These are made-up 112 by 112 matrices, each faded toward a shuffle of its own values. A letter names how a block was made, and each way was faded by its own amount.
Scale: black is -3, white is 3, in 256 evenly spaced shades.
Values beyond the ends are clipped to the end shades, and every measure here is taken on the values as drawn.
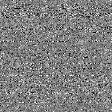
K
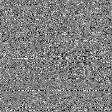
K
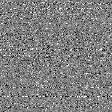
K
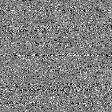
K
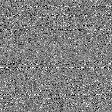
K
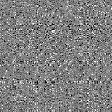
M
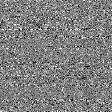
K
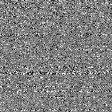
K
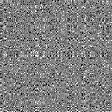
M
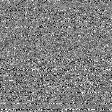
K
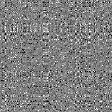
M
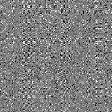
M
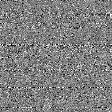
K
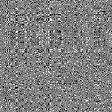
M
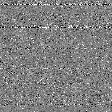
K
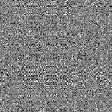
M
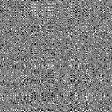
M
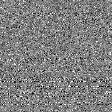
K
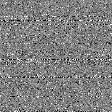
K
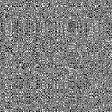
M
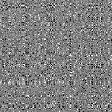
M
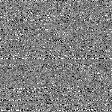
K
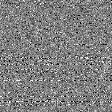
K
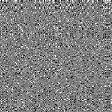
M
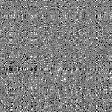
M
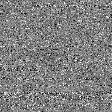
K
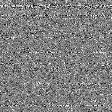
K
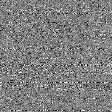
K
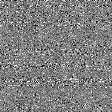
K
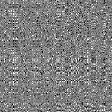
M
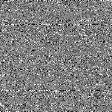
K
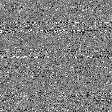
K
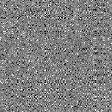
M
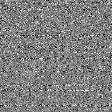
K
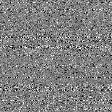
K
